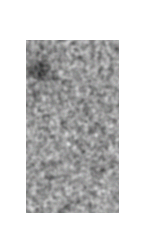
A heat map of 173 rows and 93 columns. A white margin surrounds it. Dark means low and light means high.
Stripes: none. Mirror symmetry: none. Average level on the scale: 60%. Grain: blotchy. Dips: one, in the top left.
